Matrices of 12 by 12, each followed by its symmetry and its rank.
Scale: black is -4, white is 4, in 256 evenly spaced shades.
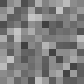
symmetric, full rank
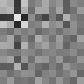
symmetric, rank two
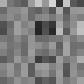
neither, rank two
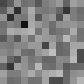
symmetric, full rank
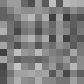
antisymmetric, rank two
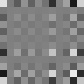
symmetric, rank one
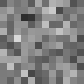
neither, full rank
